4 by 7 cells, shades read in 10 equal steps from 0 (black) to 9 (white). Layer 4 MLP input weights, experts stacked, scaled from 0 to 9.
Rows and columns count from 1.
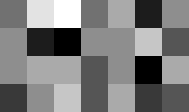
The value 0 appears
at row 2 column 3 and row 3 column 6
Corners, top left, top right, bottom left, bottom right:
4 5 2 3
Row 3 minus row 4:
3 1 -1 0 -1 -2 3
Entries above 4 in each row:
4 4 5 3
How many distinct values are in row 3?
4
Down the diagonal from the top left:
4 1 6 3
